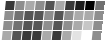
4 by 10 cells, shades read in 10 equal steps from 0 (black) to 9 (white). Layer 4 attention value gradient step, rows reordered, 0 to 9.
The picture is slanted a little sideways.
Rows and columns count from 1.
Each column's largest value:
6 5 6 5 6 6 6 8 9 5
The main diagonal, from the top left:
2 4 3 2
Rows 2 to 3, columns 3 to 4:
3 3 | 3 3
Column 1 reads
2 5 5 6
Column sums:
18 16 14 13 19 14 18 21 22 19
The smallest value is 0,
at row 1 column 9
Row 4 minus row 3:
1 -1 -1 -1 1 -1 1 2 2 0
